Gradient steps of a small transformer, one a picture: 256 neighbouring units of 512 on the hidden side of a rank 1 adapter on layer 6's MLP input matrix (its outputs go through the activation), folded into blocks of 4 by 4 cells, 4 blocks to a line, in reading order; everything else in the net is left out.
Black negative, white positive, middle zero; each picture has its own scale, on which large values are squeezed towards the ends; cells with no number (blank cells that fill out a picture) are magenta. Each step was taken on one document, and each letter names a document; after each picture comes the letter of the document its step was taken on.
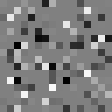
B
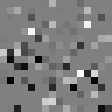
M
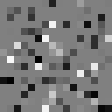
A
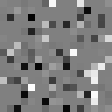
A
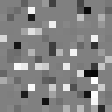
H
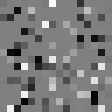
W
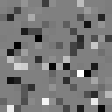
B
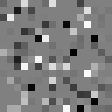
W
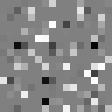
H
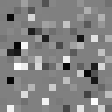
B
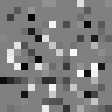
A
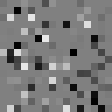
W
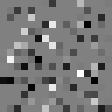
A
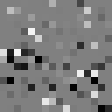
M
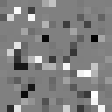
W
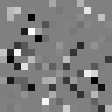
M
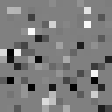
M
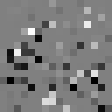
M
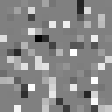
H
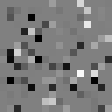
M
